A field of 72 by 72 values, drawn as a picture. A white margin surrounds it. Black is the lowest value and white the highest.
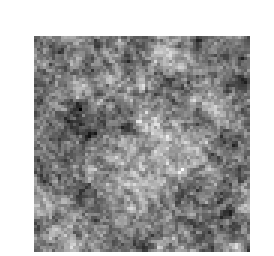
Seam: none. Ninth with the highest average: centre. Odd rows or columns: none. Average level on the scale: 50%.
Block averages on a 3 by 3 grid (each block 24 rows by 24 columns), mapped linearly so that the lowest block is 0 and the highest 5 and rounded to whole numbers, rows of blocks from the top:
232 | 053 | 331
